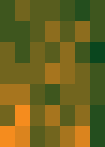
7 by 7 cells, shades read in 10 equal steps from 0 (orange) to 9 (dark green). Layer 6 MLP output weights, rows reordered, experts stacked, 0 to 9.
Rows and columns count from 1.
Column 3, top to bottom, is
6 6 5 5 6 5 6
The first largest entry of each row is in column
6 1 7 7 4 7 7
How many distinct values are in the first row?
4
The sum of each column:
32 28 39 34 35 34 53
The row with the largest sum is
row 1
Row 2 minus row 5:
4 4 0 -3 1 -1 0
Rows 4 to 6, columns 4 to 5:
3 4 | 7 5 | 3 6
